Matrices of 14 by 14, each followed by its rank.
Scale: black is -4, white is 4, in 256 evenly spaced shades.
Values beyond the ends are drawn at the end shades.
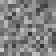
full rank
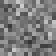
full rank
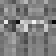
two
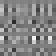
two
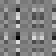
one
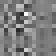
two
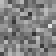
full rank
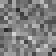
full rank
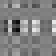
one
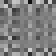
two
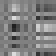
one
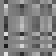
one
